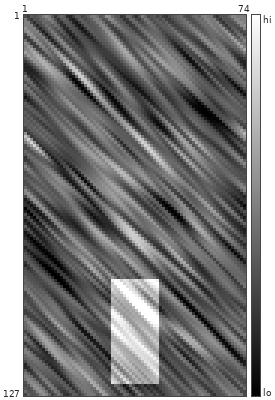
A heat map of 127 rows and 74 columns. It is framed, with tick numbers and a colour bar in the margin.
Streaks slant down to the right. An odd patch, higher than its surroundings, sits in the bottom middle. The ninth with the highest average is the bottom middle.
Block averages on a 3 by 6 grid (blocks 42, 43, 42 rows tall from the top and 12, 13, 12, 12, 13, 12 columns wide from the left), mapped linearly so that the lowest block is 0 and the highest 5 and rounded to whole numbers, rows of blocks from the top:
1 1 1 1 1 1
0 1 3 2 2 1
1 1 5 5 1 1
